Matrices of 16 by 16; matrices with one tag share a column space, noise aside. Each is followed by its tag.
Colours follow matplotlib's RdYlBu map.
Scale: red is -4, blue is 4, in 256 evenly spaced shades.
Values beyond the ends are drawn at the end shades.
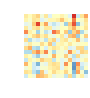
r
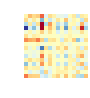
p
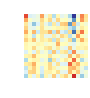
r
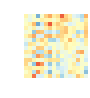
r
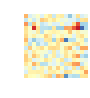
p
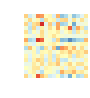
p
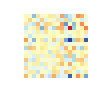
p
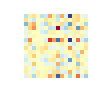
p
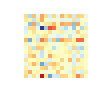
p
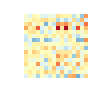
p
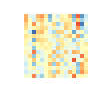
r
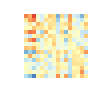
r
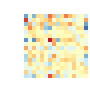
p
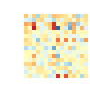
p
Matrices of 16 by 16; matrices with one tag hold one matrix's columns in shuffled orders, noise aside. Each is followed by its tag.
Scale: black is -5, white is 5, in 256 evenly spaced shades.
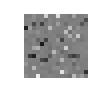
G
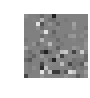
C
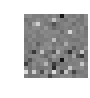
C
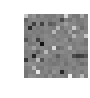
G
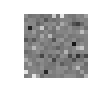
G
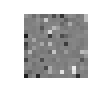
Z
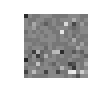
C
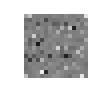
G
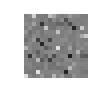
G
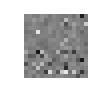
C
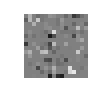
Z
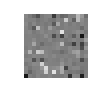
Z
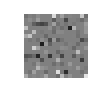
G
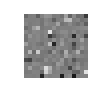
Z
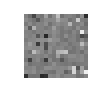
Z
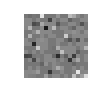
G
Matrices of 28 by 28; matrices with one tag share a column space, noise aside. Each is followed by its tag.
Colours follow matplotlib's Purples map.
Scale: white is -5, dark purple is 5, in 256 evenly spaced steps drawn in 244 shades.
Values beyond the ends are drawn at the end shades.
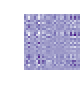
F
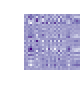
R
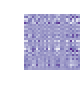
R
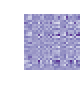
F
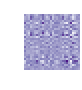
F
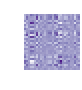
F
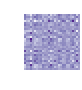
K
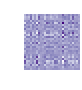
F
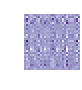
R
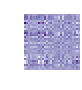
F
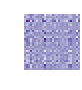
K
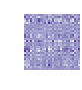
R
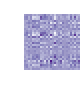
F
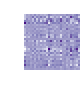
R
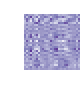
R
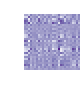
R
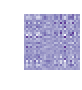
F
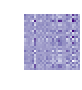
K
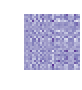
K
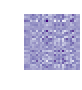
K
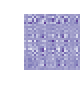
R
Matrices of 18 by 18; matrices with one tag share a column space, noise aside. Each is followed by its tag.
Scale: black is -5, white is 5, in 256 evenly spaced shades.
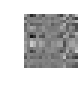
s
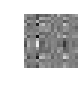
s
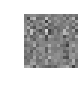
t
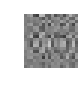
s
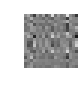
s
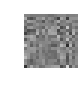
t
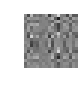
s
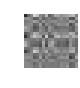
s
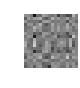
s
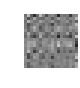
s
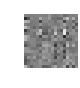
t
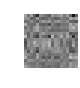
s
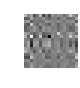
s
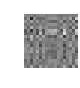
t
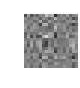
s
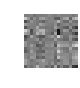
t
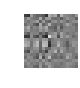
s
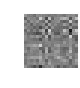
t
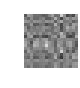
s
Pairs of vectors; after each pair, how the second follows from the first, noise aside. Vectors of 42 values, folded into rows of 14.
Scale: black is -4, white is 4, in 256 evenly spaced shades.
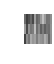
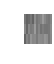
shrunk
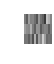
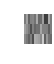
sign-scrambled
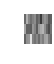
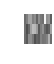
reversed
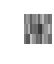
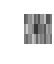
reversed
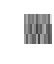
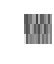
reversed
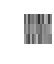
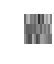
sign-scrambled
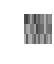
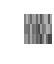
reversed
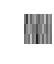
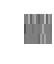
partly zeroed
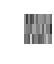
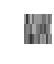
sign-scrambled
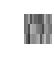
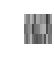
reversed
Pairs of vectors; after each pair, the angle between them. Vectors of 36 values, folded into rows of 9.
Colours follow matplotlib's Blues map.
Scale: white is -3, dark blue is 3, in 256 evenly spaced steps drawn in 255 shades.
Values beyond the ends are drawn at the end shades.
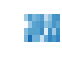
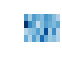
nearly opposite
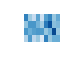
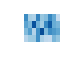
partly aligned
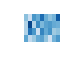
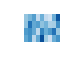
partly aligned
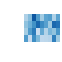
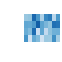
nearly parallel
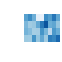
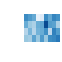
nearly parallel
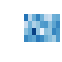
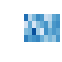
nearly parallel
